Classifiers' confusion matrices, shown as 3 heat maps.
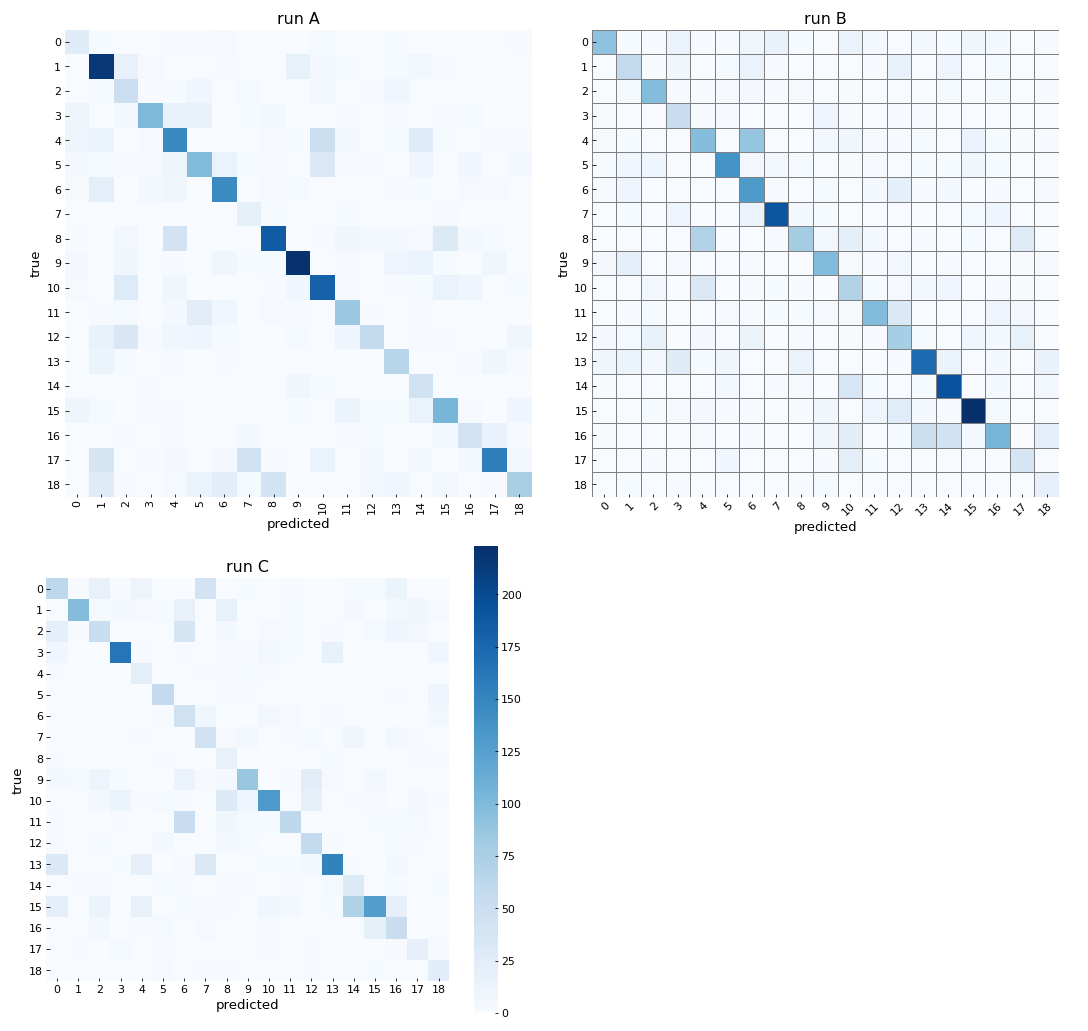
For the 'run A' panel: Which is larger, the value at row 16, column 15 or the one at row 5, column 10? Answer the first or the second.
the second
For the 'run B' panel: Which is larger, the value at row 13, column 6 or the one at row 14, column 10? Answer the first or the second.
the second
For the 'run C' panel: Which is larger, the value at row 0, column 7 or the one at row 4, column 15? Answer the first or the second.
the first
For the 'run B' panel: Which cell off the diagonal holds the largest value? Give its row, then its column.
4, 6
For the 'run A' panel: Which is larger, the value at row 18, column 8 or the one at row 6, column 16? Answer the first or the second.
the first
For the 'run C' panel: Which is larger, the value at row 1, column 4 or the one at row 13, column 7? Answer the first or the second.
the second
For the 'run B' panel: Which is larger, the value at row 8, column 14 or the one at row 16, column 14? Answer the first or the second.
the second
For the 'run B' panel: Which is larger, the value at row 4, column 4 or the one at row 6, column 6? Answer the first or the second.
the second
